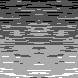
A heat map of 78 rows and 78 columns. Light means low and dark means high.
Average level on the scale: 50%. Slope: up to the top. Grain: streaks across. Mirror symmetry: left to right.
